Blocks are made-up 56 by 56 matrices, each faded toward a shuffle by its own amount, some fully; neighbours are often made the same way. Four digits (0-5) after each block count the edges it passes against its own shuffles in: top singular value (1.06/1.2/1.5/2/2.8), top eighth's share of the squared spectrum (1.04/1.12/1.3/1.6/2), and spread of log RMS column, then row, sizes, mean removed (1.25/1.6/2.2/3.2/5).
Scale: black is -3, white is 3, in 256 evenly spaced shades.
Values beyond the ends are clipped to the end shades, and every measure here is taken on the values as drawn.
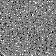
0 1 0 0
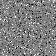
1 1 0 0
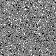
2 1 0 0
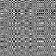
5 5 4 4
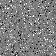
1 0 0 0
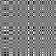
5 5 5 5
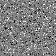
1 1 0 0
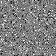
2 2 1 0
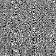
3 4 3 1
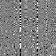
4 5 3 1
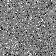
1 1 0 0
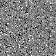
2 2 1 0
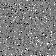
1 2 0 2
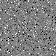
1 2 0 0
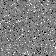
0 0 0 0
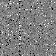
2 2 1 1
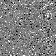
3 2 1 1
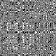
4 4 3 2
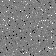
0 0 0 0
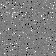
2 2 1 0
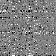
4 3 2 2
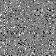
3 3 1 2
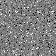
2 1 0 0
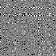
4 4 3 2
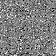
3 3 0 2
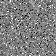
0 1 0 0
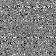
2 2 0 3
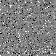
0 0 0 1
